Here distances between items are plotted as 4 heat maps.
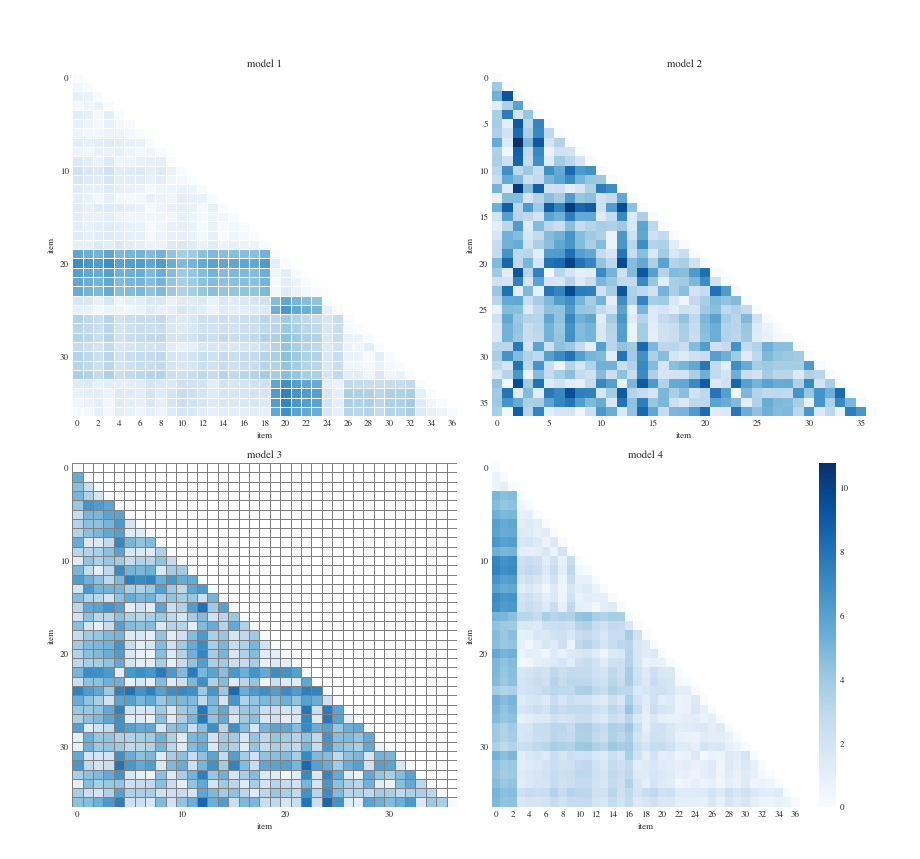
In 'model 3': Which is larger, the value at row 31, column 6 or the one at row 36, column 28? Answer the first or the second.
the second
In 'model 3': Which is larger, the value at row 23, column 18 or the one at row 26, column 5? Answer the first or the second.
the second
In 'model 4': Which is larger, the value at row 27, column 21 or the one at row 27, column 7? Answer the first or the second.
the second
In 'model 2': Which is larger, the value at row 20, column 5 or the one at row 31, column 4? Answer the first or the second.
the first
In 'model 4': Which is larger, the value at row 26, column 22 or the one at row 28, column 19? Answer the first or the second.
the second
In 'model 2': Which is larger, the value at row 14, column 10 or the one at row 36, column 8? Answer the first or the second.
the first
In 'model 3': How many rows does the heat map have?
37
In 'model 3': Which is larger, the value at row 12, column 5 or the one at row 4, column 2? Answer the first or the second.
the first
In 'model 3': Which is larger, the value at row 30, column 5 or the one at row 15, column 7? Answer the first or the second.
the first
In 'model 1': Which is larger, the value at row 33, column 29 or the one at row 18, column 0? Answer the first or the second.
the first
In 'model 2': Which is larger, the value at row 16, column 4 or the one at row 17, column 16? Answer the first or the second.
the first
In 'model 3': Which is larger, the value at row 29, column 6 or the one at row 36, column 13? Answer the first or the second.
the second
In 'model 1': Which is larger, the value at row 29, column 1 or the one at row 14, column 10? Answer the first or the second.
the first
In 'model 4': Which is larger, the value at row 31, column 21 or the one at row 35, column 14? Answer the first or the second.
the second
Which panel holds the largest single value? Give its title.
model 2
